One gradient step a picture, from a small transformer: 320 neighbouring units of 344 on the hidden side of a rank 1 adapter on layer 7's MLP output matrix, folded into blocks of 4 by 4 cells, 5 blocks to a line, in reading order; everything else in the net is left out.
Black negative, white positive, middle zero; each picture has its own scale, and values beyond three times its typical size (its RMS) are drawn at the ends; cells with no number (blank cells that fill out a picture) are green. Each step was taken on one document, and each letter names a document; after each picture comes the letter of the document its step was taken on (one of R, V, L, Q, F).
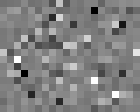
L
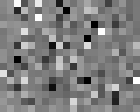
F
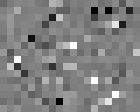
L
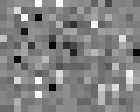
F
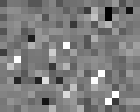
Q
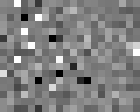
F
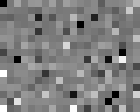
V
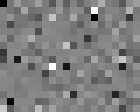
V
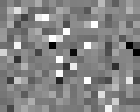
F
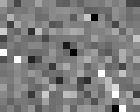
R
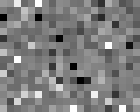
R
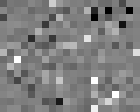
L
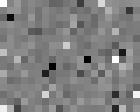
V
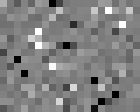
L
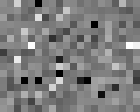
F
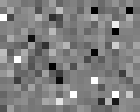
L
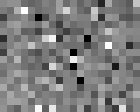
R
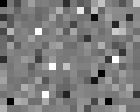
V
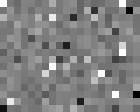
V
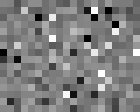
Q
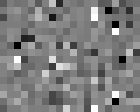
L
